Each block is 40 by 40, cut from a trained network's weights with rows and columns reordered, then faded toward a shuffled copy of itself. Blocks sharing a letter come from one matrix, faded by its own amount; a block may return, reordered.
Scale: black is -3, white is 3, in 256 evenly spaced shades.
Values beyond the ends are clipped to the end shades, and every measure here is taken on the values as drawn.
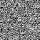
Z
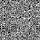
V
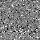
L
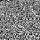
V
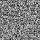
Z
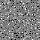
L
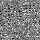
L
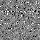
L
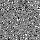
L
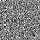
V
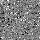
L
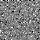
L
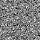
Z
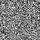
Z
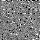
L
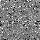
L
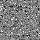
L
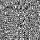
V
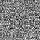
V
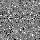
L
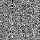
V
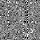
V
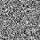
V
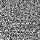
Z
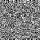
V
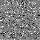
L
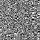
V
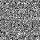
Z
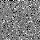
L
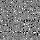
L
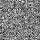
Z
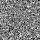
Z
